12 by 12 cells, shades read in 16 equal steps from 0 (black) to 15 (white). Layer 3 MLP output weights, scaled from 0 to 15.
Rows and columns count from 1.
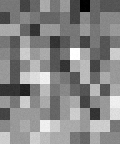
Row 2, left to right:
4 7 8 7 6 6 7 4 8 6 8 8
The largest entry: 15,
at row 5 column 8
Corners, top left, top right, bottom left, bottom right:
7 5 12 8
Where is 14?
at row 7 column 5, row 9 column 12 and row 11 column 5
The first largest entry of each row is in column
5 3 1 3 8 4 5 5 12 12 5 1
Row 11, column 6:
12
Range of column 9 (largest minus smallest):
11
